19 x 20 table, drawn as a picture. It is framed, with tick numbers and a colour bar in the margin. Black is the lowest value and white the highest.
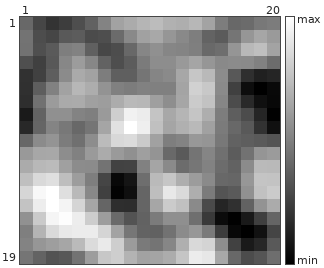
On average the colour sits 50% of the way up the scale. The bottom left is the ninth with the highest average. No regular stripes run through it. The top middle is the smoothest part. No row or column stands out. Neither half mirrors the other.
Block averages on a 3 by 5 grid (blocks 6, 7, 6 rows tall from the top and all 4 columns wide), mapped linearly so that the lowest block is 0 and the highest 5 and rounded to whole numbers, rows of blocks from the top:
0 2 3 3 1 | 3 3 4 3 1 | 5 4 2 3 0
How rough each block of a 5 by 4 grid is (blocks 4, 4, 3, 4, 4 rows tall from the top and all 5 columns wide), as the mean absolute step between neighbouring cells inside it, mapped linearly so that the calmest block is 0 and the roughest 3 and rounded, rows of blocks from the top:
0 1 0 1
1 1 0 1
1 2 1 1
1 3 2 1
2 2 2 3
